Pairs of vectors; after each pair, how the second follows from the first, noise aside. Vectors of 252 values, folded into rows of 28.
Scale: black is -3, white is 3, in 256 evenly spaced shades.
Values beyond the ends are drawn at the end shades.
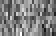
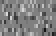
partly zeroed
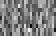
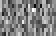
wrapped around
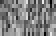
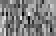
wrapped around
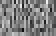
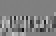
partly zeroed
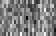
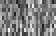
wrapped around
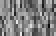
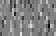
partly zeroed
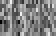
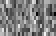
reversed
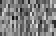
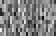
reversed
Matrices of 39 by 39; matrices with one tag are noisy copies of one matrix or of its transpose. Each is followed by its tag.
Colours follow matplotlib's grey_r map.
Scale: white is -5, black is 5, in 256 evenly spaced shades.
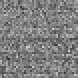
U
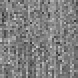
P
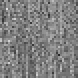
P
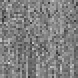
P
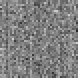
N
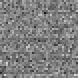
U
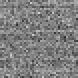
N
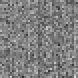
U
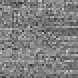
P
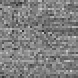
P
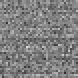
U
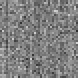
N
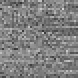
P
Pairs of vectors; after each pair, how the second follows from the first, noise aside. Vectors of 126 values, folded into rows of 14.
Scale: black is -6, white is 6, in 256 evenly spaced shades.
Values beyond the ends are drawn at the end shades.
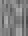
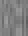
shrunk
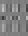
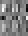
scaled up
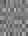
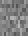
shuffled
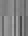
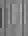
wrapped around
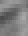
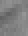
shrunk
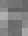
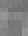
shrunk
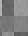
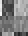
scaled up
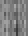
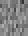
shuffled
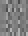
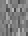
sign-scrambled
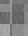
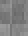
shrunk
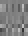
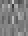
wrapped around
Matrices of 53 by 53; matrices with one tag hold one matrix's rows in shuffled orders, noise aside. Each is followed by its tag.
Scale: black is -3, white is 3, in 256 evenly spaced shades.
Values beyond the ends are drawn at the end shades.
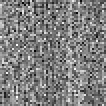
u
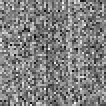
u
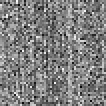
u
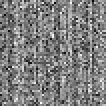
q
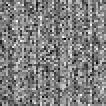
q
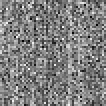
u
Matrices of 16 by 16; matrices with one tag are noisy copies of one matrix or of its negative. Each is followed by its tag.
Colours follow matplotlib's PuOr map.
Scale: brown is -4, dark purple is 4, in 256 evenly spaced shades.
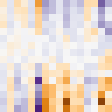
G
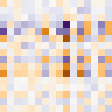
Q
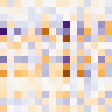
Q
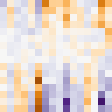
G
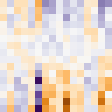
G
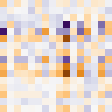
Q
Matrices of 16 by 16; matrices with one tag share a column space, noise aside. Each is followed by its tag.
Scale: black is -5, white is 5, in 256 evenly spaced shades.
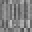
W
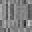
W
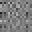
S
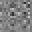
S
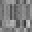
W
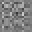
S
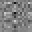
S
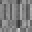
W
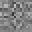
S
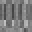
W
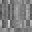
W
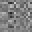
S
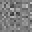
S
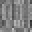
W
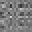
S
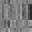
W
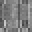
W
